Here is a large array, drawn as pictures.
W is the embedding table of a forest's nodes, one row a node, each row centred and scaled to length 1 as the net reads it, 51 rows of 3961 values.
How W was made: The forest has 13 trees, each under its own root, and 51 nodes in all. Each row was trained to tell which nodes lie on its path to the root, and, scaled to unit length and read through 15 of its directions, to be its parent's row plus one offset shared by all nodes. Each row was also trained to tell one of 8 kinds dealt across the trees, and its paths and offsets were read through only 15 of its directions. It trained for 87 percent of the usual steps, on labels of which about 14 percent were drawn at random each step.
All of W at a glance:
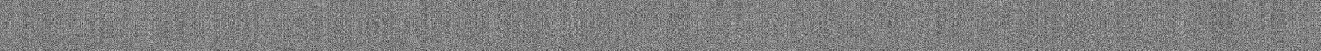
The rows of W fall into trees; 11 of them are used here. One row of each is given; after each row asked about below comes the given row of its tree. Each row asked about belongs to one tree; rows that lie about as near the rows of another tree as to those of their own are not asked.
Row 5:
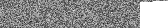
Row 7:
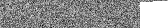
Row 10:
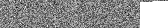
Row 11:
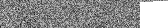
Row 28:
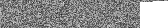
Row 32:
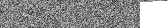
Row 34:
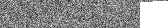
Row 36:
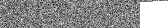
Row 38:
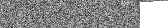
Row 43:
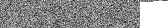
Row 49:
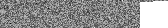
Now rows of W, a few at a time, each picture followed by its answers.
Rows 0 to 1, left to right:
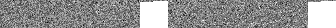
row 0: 49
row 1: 32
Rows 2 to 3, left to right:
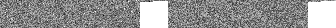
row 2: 10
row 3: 5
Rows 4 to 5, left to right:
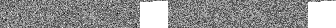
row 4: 5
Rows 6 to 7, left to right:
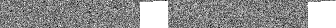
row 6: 43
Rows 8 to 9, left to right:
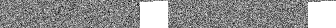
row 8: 11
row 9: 10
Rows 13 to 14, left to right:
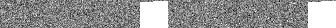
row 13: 49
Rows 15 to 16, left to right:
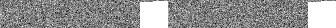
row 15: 28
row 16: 28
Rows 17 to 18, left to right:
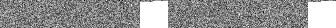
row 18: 7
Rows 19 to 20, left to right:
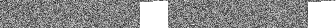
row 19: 34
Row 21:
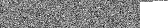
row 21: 32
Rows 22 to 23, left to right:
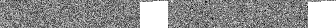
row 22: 28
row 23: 11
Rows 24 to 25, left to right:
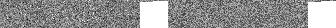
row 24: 28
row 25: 7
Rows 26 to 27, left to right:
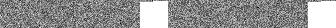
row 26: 11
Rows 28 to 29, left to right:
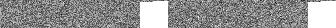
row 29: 43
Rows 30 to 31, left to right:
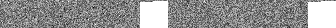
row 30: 43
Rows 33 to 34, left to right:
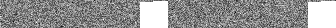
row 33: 7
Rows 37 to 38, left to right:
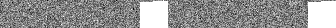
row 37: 32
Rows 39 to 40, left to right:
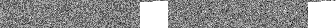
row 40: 34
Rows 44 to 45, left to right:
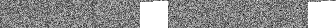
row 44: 49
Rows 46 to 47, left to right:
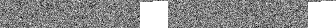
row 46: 38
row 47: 49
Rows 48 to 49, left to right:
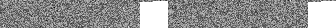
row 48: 43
